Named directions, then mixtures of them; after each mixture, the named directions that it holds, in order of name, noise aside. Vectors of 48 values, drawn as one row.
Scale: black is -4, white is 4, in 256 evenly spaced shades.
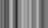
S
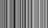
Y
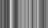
S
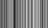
S, Y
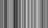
S, Y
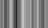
S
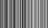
Y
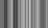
S, Y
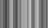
S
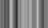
S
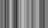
S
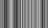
S, Y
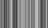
S, Y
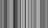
S, Y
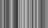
S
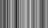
S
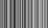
Y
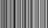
Y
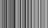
Y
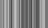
S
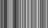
S, Y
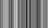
S, Y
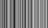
Y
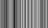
S, Y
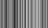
S, Y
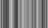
S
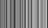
Y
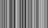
S, Y
